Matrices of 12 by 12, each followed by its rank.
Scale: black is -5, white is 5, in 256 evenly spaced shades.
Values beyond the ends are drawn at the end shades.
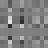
one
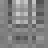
one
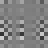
one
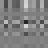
one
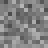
full rank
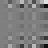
one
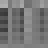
one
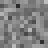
full rank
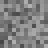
full rank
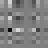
one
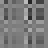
one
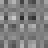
one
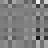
one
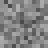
full rank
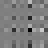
one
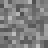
full rank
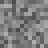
full rank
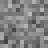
full rank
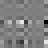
one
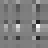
one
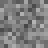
full rank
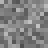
full rank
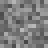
full rank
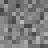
full rank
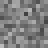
full rank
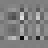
one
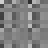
one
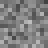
full rank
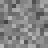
full rank
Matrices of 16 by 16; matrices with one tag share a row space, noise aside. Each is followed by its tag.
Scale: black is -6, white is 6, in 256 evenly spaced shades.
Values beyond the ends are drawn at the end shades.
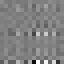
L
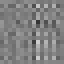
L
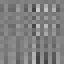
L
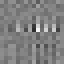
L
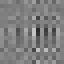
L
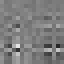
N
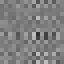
L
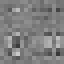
N
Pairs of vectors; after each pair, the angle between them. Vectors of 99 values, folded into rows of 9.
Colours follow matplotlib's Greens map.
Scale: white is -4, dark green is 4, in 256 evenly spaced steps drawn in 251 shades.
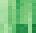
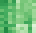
nearly opposite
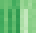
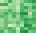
partly opposed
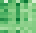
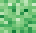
partly opposed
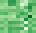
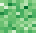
partly aligned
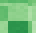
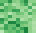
partly aligned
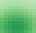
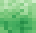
nearly parallel
